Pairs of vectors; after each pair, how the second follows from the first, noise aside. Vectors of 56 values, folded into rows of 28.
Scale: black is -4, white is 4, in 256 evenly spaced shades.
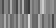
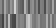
wrapped around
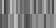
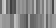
sign-scrambled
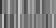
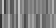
wrapped around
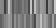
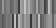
wrapped around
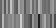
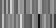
copied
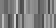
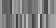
wrapped around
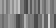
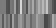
wrapped around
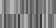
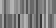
copied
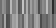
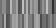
copied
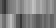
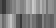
copied
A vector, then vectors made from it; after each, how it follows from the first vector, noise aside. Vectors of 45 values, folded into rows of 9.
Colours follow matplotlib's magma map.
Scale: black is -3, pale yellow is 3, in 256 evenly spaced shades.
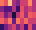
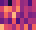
negated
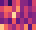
negated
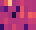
partly zeroed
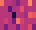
partly zeroed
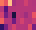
partly zeroed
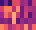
negated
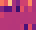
partly zeroed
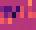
partly zeroed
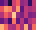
negated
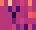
partly zeroed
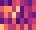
negated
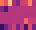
partly zeroed
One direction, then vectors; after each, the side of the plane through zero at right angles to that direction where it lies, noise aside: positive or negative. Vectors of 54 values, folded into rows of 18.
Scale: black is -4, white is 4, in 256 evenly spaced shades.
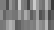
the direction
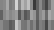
negative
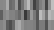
negative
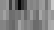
negative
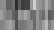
positive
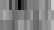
negative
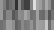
positive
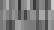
negative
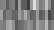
positive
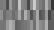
positive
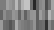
negative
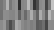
negative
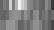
positive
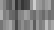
positive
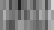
negative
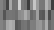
positive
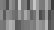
positive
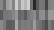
negative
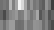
positive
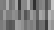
negative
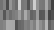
positive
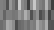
positive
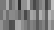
negative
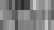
positive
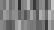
negative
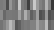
positive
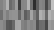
negative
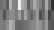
positive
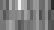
positive
